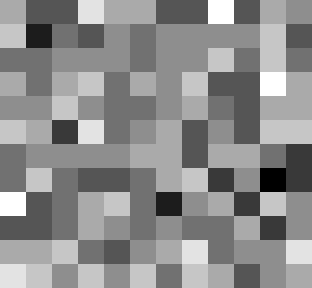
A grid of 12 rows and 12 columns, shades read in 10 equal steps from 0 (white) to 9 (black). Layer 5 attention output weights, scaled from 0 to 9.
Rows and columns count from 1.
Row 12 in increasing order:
1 2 2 2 2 3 3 4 4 4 5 6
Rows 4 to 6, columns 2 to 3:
5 3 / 4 2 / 3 7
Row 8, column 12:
7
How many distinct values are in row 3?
3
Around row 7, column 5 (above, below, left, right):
5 6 4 3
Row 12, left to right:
1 2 4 2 4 2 5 2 3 6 4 3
